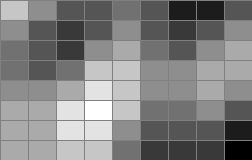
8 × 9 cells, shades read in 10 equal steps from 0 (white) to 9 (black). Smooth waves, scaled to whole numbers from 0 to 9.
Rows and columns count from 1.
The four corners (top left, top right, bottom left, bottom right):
2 6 3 9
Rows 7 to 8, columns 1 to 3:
3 3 1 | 3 3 2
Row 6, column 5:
2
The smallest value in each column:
2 3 1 0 2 4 4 3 3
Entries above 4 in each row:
7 6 5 3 0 3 4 5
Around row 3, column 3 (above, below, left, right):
7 5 6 4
